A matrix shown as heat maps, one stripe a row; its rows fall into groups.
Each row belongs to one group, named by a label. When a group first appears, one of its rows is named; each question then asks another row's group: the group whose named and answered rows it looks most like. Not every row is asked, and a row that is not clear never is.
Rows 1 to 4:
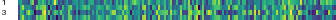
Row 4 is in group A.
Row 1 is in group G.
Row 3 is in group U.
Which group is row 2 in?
A
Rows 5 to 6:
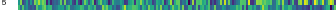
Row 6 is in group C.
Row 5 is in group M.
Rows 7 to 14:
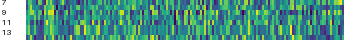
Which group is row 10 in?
M
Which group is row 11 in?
M
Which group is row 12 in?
A
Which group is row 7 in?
G
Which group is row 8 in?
A
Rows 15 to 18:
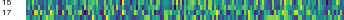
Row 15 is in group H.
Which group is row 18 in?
M
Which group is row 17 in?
U
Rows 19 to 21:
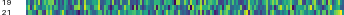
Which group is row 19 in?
M
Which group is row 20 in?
A
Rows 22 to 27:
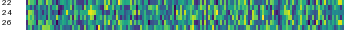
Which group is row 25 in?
H
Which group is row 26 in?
G
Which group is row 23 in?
H
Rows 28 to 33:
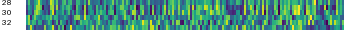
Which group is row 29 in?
U
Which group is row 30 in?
U
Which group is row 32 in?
G
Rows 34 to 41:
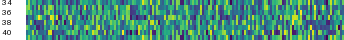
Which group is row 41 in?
G
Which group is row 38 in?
C
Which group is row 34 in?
G
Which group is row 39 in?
C
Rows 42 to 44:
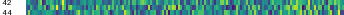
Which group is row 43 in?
U
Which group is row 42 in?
G
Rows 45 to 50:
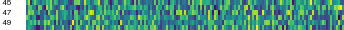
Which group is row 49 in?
M
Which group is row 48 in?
C
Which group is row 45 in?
A
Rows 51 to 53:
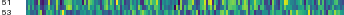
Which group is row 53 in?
G
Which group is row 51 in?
H
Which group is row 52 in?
H
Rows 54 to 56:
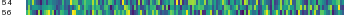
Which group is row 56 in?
M
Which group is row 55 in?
A
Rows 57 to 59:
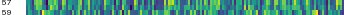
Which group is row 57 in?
U
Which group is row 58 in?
U
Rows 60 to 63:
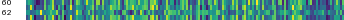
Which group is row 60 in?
C
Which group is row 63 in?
C
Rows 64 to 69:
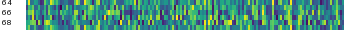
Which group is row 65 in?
H
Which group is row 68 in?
M
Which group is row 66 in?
H
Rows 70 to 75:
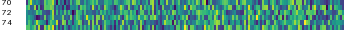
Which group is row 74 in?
U
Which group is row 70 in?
A
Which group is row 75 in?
M
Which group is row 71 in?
M
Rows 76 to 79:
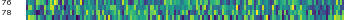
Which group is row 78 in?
C
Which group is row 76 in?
U
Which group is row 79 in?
G
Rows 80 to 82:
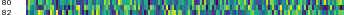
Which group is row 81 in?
A
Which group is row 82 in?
U
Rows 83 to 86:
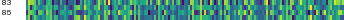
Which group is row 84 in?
A
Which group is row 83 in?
G
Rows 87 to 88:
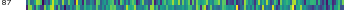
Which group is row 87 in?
U
